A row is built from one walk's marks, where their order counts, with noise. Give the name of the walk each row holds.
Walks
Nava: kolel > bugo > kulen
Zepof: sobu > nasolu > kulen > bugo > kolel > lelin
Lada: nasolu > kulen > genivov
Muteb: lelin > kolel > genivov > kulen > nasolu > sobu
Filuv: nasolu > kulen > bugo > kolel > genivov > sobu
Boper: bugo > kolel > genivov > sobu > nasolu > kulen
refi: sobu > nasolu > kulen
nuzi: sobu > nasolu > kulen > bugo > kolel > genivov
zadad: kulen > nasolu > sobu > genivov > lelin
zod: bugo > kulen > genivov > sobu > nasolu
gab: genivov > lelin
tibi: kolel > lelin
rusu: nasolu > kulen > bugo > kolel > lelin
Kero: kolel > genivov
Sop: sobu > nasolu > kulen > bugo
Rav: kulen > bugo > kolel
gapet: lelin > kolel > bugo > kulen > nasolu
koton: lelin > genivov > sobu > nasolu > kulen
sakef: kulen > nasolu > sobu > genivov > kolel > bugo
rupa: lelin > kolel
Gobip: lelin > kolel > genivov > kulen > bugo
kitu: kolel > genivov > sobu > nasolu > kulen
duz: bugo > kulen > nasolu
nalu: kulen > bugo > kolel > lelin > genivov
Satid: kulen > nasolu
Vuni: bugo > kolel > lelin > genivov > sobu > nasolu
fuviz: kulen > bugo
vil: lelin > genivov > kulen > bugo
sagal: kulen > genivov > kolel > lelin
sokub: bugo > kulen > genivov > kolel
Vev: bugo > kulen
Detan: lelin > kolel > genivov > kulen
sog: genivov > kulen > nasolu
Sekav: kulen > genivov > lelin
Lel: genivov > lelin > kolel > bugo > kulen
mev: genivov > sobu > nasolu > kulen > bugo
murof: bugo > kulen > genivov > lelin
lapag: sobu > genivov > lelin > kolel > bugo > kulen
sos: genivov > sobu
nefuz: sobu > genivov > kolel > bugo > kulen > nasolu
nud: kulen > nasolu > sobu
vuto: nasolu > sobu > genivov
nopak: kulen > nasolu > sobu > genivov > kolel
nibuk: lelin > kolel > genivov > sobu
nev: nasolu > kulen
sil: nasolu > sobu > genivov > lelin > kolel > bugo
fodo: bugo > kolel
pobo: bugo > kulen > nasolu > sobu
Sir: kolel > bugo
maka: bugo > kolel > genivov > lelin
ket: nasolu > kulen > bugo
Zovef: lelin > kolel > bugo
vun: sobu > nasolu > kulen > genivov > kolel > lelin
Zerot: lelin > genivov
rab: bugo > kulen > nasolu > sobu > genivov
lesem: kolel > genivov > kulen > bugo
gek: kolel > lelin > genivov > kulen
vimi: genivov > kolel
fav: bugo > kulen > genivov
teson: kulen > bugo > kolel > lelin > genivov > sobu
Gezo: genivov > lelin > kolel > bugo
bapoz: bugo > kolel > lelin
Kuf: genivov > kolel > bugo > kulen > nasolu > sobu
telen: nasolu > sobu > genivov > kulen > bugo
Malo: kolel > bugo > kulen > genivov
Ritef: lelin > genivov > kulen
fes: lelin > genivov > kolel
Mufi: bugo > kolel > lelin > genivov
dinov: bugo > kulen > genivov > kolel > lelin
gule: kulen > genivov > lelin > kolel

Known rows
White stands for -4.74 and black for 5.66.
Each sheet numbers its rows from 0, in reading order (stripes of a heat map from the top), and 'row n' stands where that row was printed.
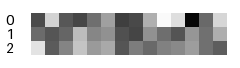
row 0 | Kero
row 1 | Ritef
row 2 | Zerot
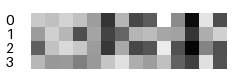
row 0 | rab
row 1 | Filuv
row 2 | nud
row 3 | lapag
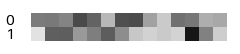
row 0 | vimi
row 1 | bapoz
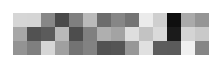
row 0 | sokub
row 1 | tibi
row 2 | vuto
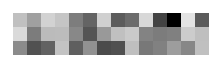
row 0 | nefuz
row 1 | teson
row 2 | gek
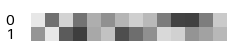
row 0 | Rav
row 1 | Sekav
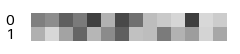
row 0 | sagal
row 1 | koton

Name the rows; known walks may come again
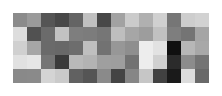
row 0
vun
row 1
Mufi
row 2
dinov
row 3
murof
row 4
sakef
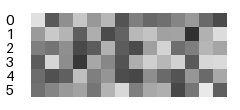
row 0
Zerot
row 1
Filuv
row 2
vimi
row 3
kitu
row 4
Ritef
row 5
sil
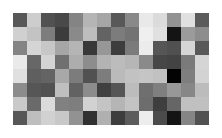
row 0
gule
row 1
sokub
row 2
zadad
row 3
Rav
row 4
bapoz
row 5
gek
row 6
fuviz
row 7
nud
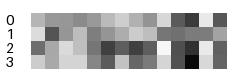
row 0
lapag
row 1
nalu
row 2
nopak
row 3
nefuz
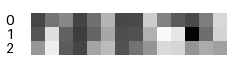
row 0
lesem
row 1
Kero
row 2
Sekav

